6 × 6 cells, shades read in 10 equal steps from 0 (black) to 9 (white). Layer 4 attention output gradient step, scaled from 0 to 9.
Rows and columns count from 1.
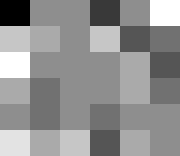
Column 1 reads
0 7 9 6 5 8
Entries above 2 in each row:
4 6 6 6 6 6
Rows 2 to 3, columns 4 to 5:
7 3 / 5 6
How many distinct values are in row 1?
4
